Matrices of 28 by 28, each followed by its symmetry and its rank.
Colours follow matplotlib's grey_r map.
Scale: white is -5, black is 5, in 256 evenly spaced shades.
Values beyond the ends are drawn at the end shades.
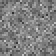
symmetric, full rank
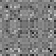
symmetric, rank three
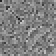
symmetric, full rank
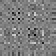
symmetric, rank three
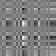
neither, rank one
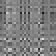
neither, rank two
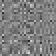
neither, rank three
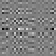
neither, rank two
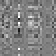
neither, rank three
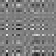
neither, rank two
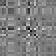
symmetric, rank three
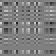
neither, rank one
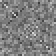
symmetric, full rank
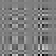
neither, rank one
